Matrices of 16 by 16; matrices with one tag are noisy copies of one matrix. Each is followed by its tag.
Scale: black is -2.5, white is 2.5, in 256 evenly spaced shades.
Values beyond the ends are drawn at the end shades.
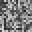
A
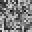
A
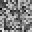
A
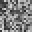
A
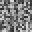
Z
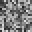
A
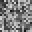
A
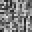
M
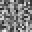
Z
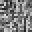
M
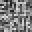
M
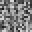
Z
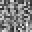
Z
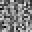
Z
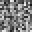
Z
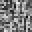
M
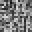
M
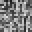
M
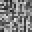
M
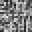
M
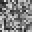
A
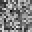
A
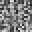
Z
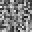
Z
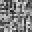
M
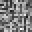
M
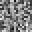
Z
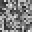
A
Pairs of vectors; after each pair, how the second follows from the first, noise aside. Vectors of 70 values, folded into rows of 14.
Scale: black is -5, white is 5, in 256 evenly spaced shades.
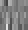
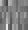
copied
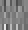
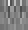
wrapped around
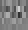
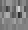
copied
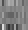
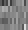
wrapped around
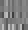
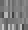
copied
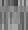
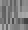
wrapped around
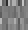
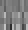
wrapped around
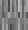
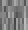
wrapped around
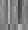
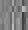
wrapped around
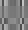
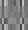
copied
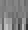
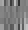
wrapped around
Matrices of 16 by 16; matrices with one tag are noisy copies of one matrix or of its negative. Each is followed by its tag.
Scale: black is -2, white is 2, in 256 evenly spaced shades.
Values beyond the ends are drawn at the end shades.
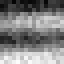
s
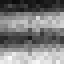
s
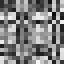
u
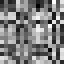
u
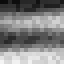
s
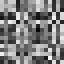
u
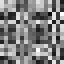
u
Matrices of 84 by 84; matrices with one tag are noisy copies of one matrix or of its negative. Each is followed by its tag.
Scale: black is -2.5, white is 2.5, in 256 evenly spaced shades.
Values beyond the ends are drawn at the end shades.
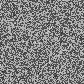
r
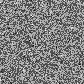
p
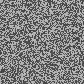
p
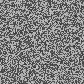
p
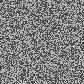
p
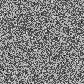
r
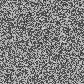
r
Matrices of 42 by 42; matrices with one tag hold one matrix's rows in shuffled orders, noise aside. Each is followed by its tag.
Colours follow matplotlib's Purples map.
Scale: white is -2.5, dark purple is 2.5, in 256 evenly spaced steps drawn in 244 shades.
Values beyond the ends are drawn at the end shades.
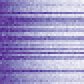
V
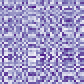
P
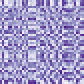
P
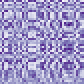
P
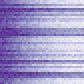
V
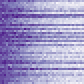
V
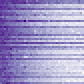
V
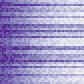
V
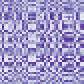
P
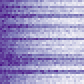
V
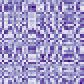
P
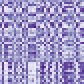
P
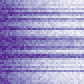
V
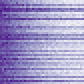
V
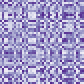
P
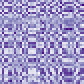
P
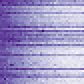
V
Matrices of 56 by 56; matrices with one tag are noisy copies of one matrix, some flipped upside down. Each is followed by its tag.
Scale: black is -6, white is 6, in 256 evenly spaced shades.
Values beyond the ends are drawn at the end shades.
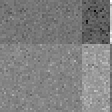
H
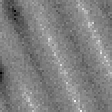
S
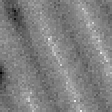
S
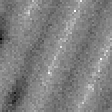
S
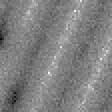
S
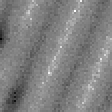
S
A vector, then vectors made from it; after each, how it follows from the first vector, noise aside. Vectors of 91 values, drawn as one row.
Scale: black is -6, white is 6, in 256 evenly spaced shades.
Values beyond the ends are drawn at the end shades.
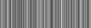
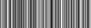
scaled up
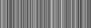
sign-scrambled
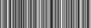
scaled up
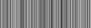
sign-scrambled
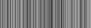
sign-scrambled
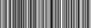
scaled up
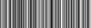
scaled up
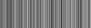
sign-scrambled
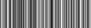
scaled up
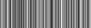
scaled up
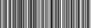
scaled up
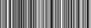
scaled up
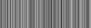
sign-scrambled
